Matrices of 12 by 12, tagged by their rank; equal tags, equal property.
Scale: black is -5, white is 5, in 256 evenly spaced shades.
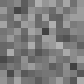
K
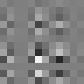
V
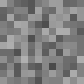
K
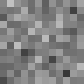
K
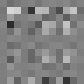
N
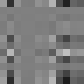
V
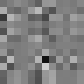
N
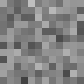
K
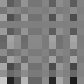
V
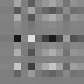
V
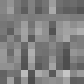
N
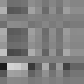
V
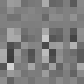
N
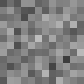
K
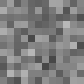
K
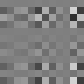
V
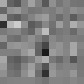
N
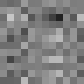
N
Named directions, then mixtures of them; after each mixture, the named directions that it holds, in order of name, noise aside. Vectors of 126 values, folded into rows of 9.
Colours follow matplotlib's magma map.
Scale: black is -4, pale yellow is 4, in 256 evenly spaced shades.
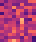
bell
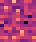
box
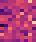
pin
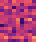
bell, box, pin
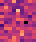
bell, box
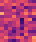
bell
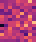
pin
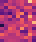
bell, pin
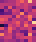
pin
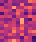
bell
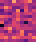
box, pin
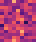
bell, box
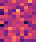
bell, box, pin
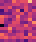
box, pin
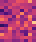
pin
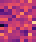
pin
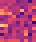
pin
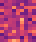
bell, pin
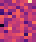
bell, box, pin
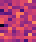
box, pin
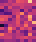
pin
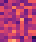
bell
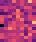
bell, box, pin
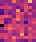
bell, box, pin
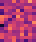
bell, box, pin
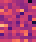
pin
